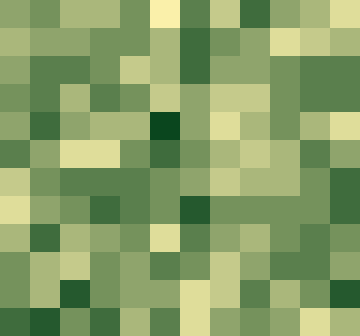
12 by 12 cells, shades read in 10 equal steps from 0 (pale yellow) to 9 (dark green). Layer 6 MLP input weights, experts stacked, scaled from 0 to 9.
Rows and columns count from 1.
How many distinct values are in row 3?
6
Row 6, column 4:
1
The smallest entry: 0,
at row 1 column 6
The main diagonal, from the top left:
4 4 6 6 3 7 4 5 3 6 5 3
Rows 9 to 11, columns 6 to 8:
1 6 4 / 6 5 2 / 4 1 2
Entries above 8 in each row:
0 0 0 0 1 0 0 0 0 0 0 0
